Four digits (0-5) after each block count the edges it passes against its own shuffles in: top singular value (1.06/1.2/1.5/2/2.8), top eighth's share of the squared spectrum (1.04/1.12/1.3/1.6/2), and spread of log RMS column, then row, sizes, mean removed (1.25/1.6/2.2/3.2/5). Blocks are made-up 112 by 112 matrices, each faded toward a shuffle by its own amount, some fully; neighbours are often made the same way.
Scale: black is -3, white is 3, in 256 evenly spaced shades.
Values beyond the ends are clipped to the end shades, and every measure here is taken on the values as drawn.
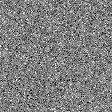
0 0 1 0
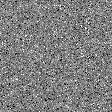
0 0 0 0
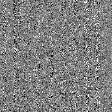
1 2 4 0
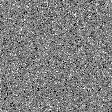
0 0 0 0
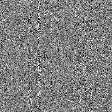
1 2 3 0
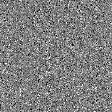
1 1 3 0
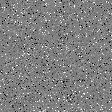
2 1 0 0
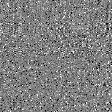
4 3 1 2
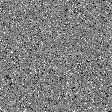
2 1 0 0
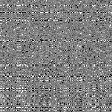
5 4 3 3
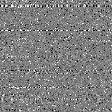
4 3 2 3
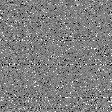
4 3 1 2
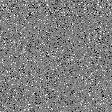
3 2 0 1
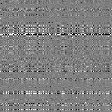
5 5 2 4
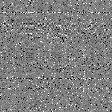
4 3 1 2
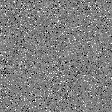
3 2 1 1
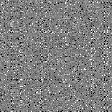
4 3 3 2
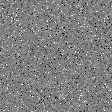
0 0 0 0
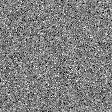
0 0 0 0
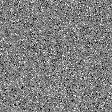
0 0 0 0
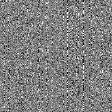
2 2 4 0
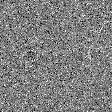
0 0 1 0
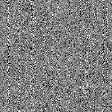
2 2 4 0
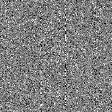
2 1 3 0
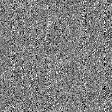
1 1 3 0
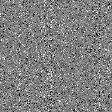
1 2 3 0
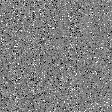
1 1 2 0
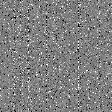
2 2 3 0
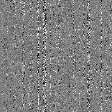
2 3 4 0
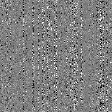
2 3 4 0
